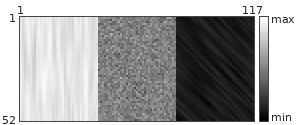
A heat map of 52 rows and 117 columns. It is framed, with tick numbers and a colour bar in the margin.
It is made of 1 by 3 panels. Panel 1,1: very high, streaked downward, faint in contrast. Panel 1,2: middling, fine-grained. Panel 1,3: very low, slanting down to the right, faint in contrast.
